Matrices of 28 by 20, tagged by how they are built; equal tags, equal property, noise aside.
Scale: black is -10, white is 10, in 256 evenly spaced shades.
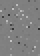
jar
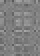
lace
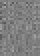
lace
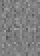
lace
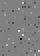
jar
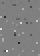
jar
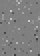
jar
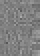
lace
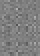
lace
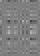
lace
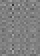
lace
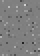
jar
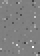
jar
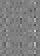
lace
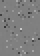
jar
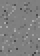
jar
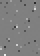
jar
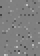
jar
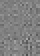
lace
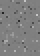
jar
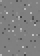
jar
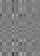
lace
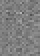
lace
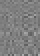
lace
